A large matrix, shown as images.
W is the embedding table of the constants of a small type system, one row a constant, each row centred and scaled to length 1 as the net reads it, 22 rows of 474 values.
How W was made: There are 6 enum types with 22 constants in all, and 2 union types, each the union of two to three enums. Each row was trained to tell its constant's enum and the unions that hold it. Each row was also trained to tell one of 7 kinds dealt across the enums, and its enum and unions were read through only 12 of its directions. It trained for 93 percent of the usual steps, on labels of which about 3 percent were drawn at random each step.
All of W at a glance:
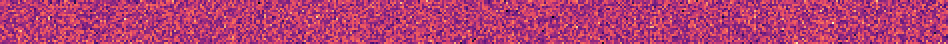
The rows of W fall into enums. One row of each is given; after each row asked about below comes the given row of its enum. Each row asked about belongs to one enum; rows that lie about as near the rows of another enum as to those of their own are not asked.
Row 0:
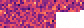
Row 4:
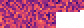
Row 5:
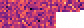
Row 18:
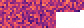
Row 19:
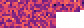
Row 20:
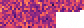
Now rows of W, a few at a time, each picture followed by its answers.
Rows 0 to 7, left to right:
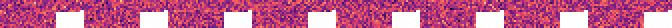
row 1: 19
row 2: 4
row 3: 18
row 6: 0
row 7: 19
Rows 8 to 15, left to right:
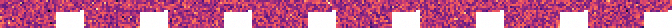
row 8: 5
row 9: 20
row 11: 19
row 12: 5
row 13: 5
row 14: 19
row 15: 0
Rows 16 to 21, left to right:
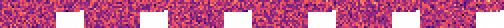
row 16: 0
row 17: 5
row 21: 0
